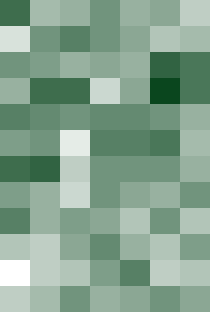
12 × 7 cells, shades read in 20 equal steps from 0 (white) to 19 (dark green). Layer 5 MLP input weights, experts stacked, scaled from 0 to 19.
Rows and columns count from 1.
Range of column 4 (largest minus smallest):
9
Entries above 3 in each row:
7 6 7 7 7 6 7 7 7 7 6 7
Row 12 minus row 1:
-10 0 3 -3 1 2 4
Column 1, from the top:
15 3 11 8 13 10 15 10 13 6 0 5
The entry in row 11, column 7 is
6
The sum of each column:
109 115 102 121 115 127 105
